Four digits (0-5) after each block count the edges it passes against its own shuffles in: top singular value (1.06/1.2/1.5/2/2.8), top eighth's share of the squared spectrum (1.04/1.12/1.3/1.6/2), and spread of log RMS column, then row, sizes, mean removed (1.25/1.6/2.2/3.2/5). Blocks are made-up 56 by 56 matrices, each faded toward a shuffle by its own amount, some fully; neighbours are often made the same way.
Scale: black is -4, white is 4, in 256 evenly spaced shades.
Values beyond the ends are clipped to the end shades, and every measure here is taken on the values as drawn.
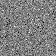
0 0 0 0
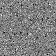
0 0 0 0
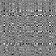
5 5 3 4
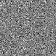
3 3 1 1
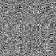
3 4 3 2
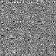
3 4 2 2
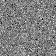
0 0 0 0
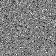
0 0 0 0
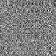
3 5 2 2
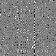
4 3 2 1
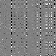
5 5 3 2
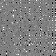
4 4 2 1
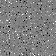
3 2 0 0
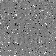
3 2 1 0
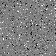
2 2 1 0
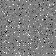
3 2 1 1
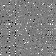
4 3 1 1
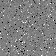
1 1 0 0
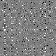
4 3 2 1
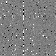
4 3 1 1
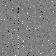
2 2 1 0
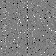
3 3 1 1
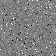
2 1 0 0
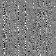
2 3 3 0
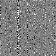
2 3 3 0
